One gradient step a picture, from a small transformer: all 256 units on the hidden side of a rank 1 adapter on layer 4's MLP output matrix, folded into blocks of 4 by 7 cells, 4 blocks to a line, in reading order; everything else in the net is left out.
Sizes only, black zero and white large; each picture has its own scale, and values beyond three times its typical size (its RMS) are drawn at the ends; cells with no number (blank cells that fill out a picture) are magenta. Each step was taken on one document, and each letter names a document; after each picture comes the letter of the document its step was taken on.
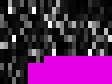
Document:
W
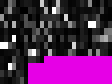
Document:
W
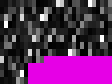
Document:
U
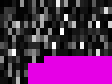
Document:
W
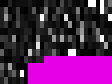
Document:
U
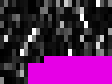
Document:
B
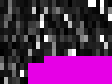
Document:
U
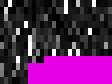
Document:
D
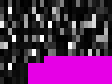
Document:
W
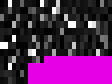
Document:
W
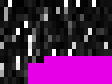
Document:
D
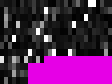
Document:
U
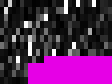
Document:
D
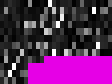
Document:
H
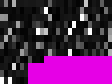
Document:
B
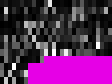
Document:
H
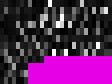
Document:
H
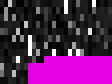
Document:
D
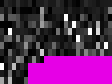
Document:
B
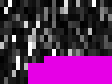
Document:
D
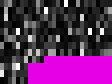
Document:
D
